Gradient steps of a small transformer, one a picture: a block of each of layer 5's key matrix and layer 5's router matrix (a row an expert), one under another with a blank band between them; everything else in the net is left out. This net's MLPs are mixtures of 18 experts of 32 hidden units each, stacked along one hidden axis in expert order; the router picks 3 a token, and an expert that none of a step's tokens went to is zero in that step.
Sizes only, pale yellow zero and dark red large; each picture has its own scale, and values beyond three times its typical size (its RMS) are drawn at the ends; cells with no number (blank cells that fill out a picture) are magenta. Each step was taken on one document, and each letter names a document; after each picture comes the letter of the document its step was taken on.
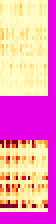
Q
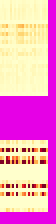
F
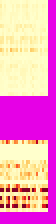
Q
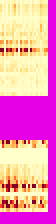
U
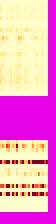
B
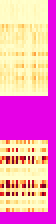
F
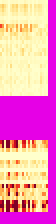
U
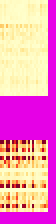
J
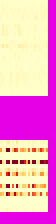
B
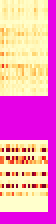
F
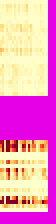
U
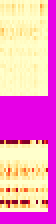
Q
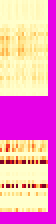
F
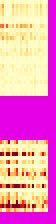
J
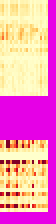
J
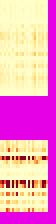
F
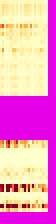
U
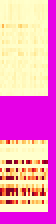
B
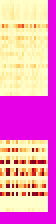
B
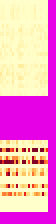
B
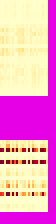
F
